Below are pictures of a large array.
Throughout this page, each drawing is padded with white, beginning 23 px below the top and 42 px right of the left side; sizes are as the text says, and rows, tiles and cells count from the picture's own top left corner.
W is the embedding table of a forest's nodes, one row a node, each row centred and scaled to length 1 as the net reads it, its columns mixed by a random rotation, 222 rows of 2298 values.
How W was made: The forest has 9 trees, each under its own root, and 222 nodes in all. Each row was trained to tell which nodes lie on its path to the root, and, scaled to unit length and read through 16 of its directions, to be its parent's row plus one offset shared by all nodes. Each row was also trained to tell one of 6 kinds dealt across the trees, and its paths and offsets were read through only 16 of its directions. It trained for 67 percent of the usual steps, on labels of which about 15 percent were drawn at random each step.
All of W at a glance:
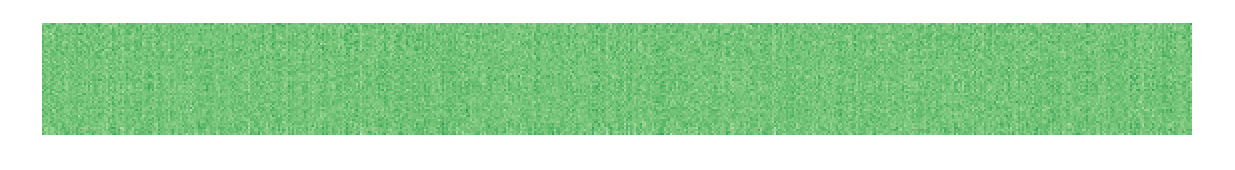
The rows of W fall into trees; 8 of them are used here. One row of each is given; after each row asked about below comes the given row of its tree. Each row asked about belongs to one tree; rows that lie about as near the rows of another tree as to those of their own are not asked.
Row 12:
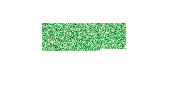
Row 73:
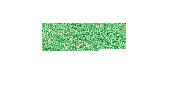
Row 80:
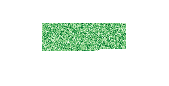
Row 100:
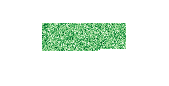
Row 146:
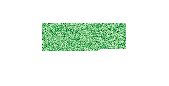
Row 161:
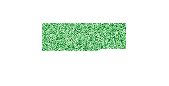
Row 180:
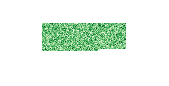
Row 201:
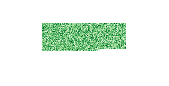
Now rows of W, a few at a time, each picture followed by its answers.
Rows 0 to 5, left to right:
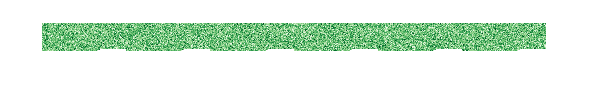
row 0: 100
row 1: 100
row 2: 80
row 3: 80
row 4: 100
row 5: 73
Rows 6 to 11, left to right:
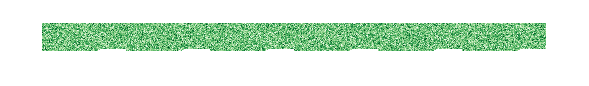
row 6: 180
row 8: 180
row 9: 161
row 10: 73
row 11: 12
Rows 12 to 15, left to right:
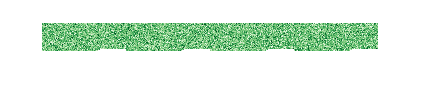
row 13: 100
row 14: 80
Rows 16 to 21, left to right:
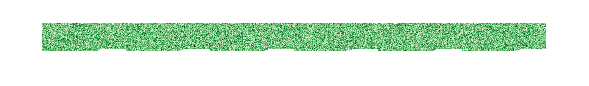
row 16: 73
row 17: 80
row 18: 12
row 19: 80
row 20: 146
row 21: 201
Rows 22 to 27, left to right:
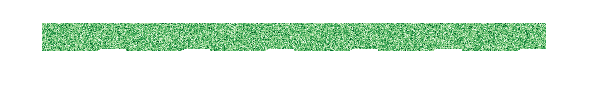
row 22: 146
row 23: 161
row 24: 73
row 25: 73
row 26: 146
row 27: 73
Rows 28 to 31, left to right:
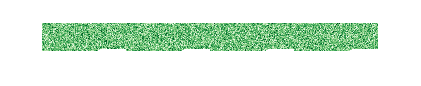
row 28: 73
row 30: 201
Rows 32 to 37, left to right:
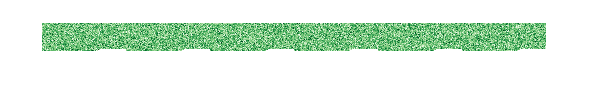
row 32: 201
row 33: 201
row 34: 161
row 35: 73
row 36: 180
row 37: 12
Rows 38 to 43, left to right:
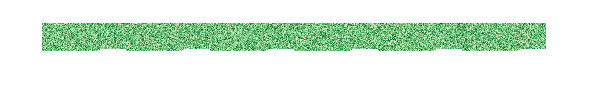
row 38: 12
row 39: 12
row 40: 161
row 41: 73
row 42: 12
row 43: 100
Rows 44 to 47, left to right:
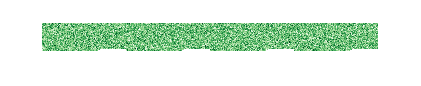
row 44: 73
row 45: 73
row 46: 180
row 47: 201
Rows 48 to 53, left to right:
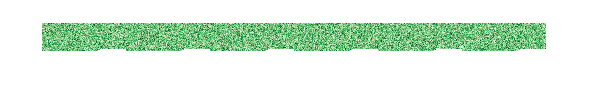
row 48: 146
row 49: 12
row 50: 73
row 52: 12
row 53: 201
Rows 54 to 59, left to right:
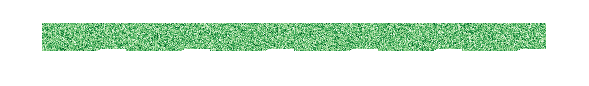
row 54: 201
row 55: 73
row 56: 201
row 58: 180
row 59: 100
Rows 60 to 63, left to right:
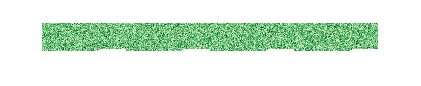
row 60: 201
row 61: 146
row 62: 73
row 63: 73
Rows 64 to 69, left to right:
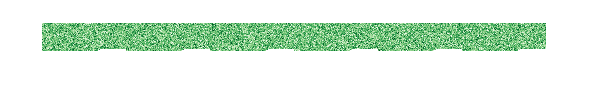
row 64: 180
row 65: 100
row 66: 100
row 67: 201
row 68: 12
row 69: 180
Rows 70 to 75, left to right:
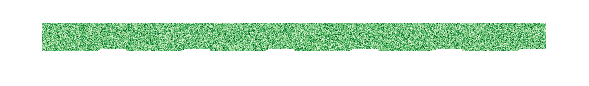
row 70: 73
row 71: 100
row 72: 12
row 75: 80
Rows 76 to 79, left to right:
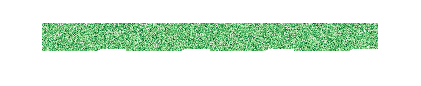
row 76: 161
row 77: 12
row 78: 12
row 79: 146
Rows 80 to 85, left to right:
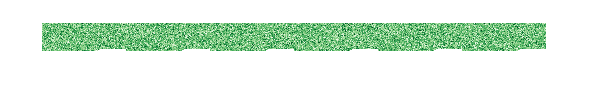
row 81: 161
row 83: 180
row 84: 73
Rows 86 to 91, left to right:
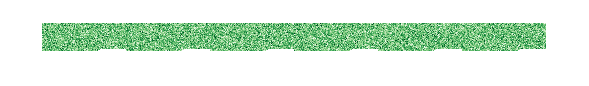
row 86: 146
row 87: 73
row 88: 80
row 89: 146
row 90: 201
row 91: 80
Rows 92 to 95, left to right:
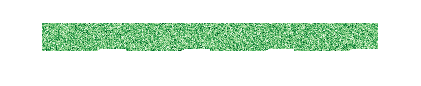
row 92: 73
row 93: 180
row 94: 161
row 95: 146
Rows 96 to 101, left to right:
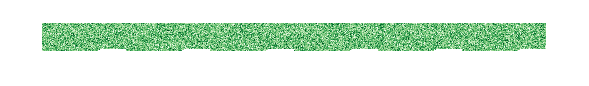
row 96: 73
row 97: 73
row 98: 80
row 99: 201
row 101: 12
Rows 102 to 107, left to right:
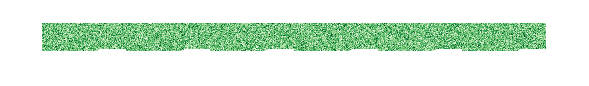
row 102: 201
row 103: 12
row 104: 201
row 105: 146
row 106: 80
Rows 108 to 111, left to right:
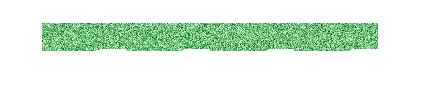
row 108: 201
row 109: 201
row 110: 161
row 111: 146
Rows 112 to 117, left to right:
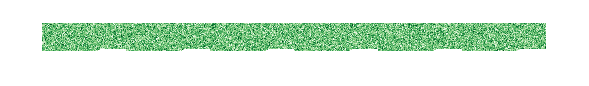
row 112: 12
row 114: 100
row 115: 180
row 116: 73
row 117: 201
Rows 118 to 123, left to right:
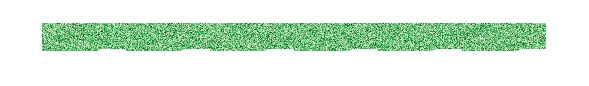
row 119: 201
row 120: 80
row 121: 201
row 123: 146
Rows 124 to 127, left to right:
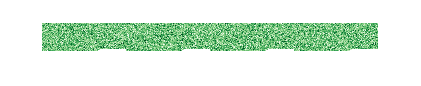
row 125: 73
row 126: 12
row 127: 201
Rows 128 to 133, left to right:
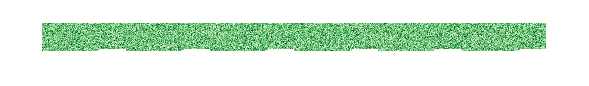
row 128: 146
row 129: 180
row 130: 12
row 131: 73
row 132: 80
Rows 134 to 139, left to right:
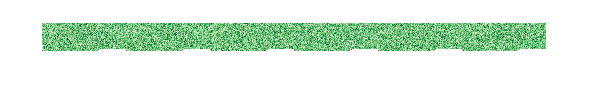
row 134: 201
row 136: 73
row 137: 73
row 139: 12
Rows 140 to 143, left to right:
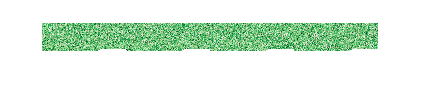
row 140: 180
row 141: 180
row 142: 80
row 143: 12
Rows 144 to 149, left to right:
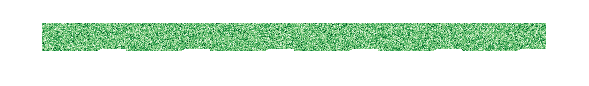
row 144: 73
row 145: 201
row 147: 146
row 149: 161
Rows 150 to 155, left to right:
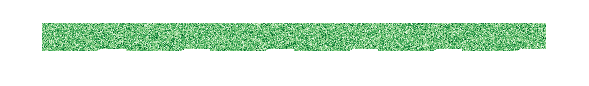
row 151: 12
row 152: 201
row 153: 73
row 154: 161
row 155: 146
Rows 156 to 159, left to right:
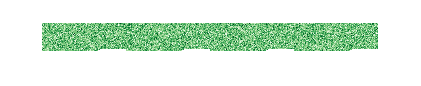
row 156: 161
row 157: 100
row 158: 180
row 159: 100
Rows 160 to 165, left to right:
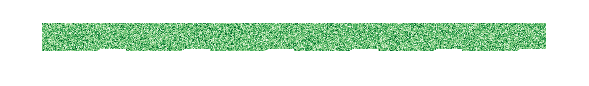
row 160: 12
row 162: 201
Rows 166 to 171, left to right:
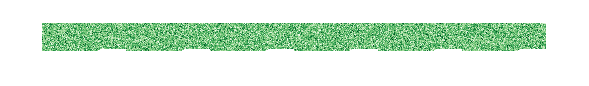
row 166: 73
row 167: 201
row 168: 180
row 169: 73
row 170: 201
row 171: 80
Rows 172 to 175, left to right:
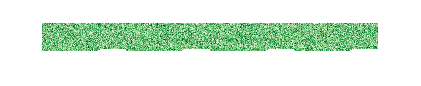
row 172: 180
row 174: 73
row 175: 73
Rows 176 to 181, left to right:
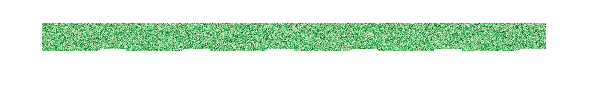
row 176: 73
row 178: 12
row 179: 80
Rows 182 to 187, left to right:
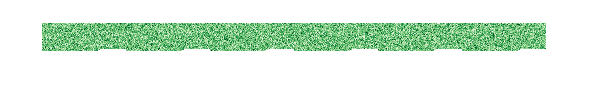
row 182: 180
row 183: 100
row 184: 12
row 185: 12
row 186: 161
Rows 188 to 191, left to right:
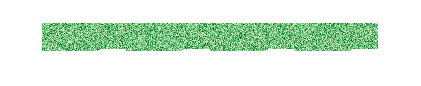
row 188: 161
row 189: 201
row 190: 12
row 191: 80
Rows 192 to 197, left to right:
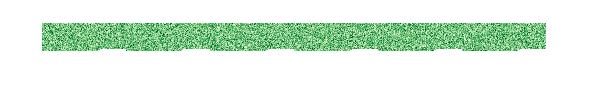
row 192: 12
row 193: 146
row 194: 100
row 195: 80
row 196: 180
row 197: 73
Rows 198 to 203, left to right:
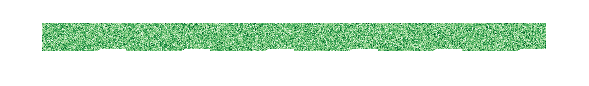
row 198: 201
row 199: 161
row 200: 146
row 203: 201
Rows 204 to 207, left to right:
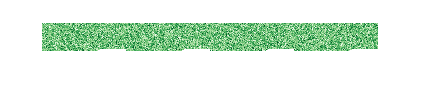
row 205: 146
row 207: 161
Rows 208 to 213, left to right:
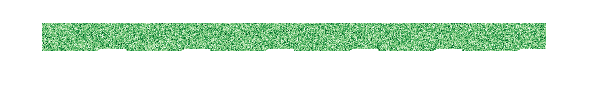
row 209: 12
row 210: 201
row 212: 12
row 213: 12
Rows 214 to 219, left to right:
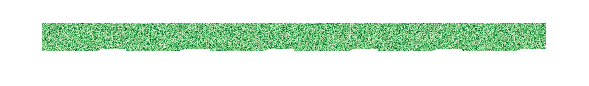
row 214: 180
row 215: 201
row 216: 201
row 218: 201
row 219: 12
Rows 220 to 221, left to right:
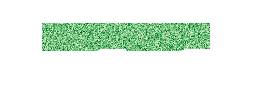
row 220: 201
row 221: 12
